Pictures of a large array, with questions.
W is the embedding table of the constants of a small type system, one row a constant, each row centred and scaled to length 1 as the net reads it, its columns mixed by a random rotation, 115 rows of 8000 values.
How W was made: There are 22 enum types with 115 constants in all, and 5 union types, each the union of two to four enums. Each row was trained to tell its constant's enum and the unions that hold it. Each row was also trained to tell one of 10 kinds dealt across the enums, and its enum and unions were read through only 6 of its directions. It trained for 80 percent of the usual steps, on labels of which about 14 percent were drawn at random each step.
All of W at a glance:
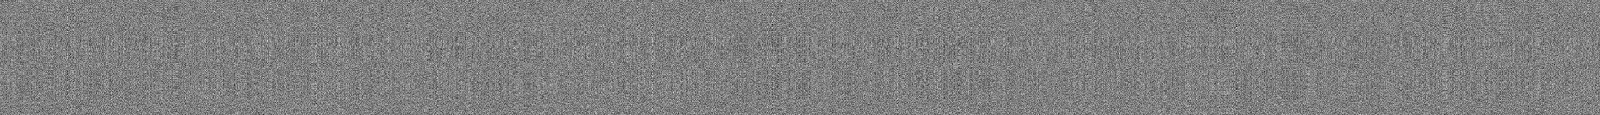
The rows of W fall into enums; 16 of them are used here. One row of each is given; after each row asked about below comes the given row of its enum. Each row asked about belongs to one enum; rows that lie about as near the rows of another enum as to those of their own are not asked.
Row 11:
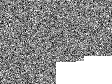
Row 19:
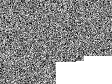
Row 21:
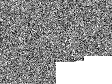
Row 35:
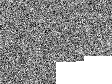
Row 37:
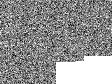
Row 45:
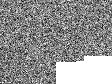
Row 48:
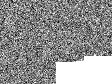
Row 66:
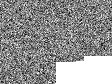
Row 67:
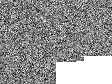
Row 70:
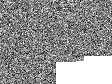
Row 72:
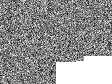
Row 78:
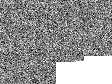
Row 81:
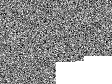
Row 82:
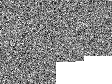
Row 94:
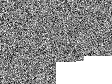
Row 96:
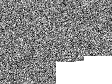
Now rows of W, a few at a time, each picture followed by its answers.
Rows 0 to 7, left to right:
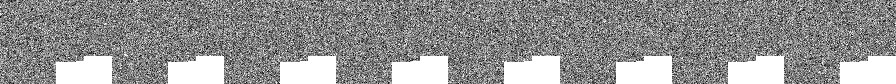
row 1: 78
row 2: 45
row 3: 21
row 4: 45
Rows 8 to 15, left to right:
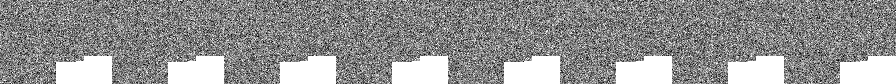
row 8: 45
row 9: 37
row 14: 96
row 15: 78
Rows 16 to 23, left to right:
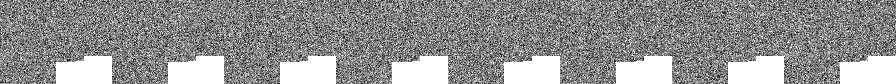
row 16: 81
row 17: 37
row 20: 96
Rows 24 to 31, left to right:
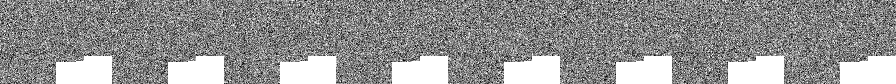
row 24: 94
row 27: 81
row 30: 67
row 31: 19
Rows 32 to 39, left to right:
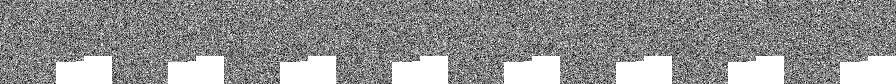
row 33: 37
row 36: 21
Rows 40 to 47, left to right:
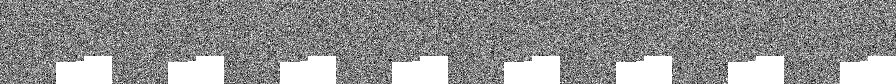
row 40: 35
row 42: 45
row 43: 78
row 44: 67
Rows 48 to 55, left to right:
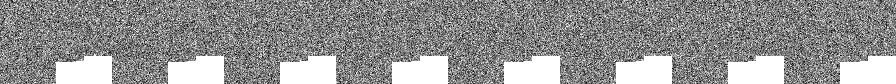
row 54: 19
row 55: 45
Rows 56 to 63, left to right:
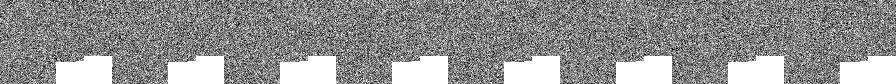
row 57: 19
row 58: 19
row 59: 96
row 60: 96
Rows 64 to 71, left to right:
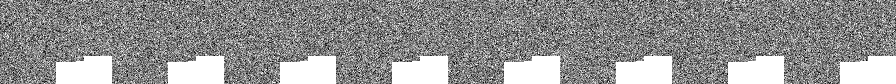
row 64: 67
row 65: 21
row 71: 78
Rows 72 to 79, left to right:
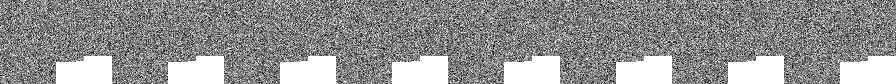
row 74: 72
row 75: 37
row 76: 96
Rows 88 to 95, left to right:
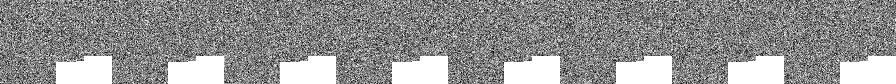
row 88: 45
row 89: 94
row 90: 81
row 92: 67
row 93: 78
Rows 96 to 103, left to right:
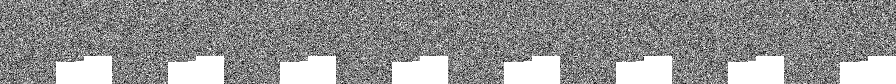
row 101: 67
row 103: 21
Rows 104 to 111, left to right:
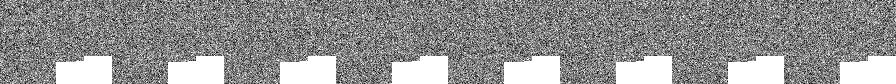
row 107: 81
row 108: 94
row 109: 96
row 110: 82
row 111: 19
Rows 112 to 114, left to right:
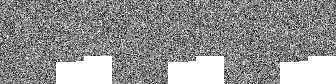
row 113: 78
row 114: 21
